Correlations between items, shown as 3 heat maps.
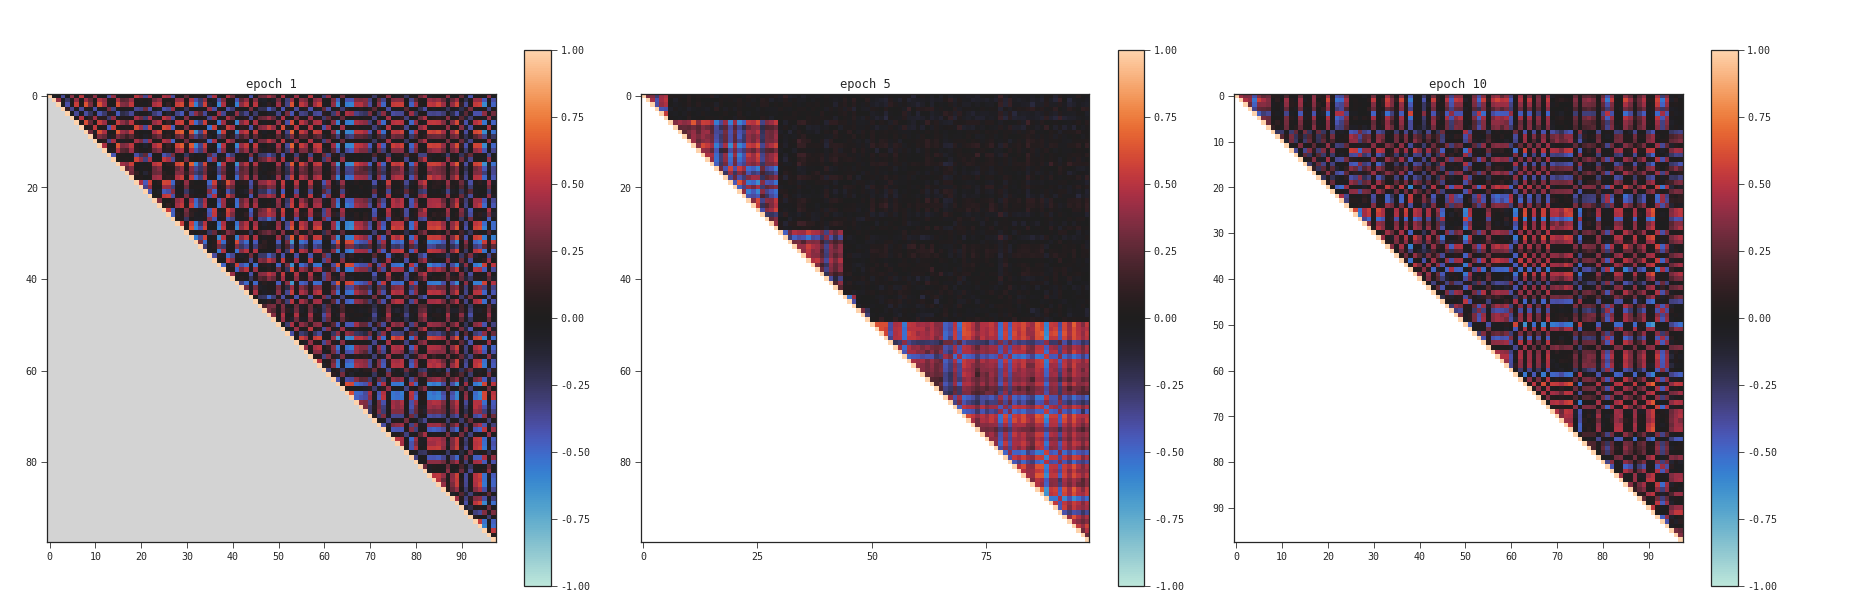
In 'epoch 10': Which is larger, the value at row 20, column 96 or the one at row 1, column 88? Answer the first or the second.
the second
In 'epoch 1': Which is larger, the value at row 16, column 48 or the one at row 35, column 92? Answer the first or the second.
the second
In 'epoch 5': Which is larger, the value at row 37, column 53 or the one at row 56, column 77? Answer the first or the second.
the second
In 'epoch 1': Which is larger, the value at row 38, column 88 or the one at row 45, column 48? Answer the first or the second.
the first
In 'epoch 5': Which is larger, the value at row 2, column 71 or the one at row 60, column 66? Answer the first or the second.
the first
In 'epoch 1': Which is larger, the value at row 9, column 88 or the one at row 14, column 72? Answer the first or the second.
the first
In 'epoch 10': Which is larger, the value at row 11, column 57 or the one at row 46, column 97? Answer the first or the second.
the first
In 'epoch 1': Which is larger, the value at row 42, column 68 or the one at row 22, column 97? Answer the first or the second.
the first
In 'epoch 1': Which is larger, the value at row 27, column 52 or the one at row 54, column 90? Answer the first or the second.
the second
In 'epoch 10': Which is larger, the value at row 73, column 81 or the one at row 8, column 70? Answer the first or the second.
the first
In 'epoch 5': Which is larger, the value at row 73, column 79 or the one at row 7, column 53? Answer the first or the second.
the first
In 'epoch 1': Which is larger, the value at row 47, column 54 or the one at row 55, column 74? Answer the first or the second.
the first
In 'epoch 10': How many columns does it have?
98
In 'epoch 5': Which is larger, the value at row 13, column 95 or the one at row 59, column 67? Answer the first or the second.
the first
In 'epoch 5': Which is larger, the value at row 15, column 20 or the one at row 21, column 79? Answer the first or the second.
the first
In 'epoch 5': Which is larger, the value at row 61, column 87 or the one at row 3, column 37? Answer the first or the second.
the first
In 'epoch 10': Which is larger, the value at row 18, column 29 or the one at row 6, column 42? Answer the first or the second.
the second
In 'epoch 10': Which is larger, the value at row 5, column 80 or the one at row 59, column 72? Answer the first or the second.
the first
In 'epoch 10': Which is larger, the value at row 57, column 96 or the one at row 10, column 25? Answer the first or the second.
the second
